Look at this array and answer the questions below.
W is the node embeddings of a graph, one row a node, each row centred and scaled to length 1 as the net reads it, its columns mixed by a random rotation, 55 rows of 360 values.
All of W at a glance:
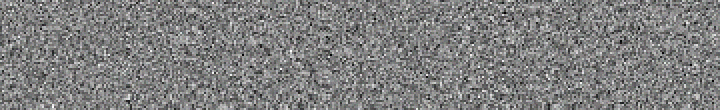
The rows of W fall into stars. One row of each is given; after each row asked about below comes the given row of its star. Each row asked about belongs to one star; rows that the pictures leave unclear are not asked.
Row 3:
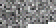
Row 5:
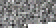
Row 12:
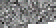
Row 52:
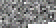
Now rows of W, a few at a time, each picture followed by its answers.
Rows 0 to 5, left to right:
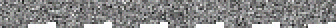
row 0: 52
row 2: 52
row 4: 5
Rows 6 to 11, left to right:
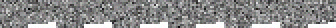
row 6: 12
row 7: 52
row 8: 12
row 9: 12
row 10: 3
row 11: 52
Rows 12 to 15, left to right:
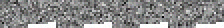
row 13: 5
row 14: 3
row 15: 5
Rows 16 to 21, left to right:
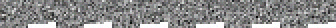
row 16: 52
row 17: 12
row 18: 5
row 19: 52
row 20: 5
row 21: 5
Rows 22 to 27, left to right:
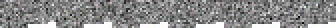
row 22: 12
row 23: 12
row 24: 3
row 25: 3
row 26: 3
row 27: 3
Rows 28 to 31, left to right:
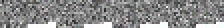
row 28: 12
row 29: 5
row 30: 52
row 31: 12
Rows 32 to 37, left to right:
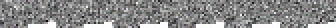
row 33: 3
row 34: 52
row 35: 12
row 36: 12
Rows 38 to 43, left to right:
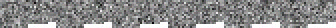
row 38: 12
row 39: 3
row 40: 12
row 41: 12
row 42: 3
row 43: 3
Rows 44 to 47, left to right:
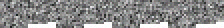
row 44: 5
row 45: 52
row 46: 52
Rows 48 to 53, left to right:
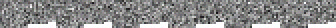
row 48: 12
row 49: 12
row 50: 3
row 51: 5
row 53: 52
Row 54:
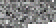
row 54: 52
